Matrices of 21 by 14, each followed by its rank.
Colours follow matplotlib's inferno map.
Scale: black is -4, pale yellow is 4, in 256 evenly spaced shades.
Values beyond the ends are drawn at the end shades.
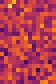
full rank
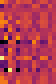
two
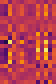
two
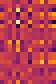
two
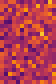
full rank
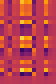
one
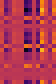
one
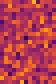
full rank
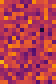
full rank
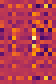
two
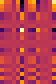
one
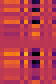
one
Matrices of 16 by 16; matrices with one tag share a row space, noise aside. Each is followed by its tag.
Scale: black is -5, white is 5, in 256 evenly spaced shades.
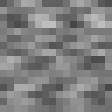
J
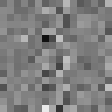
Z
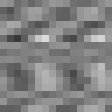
J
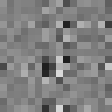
Z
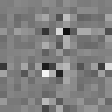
Z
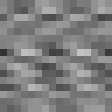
J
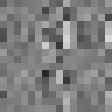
Z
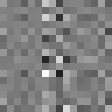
Z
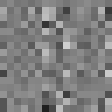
Z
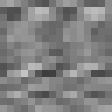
J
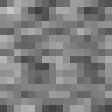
J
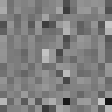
Z
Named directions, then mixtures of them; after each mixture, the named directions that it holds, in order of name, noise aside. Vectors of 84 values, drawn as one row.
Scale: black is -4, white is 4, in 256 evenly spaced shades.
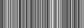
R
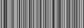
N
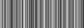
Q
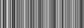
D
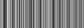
D, N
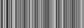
D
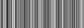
D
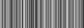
Q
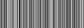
N, R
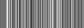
D, R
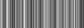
D, Q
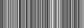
R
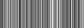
R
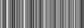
D, Q
